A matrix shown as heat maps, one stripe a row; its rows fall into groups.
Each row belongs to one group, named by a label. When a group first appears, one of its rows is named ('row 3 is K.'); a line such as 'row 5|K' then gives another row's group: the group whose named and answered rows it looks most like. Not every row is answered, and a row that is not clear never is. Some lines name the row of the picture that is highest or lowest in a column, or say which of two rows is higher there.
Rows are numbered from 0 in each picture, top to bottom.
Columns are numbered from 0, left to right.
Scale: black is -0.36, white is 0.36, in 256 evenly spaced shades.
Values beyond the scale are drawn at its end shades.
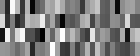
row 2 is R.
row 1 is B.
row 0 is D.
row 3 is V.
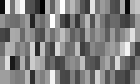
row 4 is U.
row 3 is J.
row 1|V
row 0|R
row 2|D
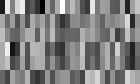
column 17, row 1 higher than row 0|Yes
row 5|D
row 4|U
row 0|R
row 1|B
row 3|U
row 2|B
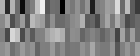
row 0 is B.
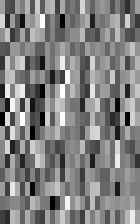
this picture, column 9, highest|8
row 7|D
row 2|U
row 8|R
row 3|D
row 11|B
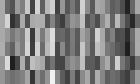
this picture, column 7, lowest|5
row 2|V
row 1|U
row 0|V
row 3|V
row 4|U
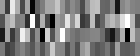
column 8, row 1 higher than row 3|Yes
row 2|R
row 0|D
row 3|V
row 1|J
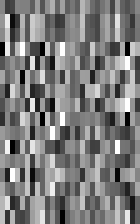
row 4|J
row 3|R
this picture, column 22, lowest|8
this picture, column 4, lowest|5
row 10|U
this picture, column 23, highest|10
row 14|U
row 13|V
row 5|B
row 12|D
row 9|V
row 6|D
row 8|R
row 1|U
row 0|V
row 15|B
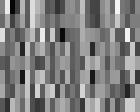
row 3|B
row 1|U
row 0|U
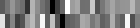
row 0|J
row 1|B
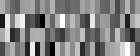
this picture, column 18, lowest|2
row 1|R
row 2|U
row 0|B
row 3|J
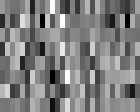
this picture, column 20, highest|4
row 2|D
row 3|R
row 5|J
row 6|U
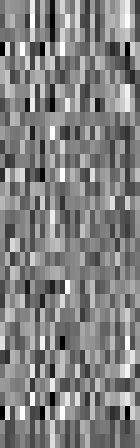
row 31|V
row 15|V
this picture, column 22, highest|14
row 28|J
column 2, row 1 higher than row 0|Yes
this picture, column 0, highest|24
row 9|V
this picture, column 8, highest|24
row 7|J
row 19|D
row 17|D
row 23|B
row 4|V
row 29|R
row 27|V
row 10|R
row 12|R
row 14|B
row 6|J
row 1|J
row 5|U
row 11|V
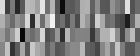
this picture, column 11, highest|2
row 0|B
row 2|B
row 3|U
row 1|V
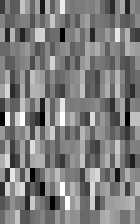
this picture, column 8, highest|2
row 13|R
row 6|U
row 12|D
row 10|U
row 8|R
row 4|V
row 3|D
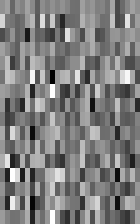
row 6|V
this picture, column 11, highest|12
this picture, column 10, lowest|5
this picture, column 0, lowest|2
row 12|D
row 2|J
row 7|B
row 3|B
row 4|U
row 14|D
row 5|J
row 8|V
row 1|B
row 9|D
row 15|V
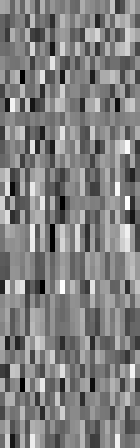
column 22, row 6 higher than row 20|No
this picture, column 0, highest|14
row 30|U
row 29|R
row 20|R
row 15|U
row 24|B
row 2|D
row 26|D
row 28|J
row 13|U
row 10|J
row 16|J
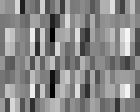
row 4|V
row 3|J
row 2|J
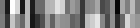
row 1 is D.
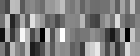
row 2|R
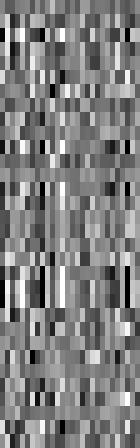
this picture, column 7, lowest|28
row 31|U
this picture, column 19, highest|25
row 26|D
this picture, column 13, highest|6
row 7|V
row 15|D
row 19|R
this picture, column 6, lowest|25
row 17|R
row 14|R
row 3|U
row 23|J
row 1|U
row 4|U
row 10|R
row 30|B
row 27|R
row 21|R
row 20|R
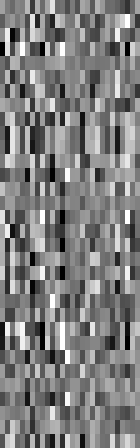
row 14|J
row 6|B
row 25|J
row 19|B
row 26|V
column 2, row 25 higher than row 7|Yes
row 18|D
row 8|J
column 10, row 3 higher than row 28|Yes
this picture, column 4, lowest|6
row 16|U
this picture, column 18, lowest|6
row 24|R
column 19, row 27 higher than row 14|No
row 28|J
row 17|B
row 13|B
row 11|J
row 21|V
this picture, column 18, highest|23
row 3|R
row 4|D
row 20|D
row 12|J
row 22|V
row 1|J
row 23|R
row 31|J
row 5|U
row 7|V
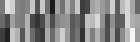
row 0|J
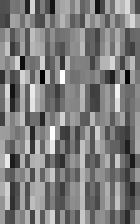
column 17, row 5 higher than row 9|No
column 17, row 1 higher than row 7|Yes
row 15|V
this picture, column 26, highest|1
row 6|U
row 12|V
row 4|B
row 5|R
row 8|R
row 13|U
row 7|U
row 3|U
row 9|V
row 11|U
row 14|U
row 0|J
